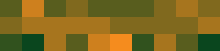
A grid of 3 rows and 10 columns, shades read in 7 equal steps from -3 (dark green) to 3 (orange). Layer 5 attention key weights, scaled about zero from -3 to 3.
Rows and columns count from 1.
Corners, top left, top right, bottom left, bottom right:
-1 0 -2 -3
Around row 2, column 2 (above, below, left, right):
2 -3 0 1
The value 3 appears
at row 3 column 6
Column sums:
-3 0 1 0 2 2 -3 1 0 -2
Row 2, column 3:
1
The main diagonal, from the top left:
-1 1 1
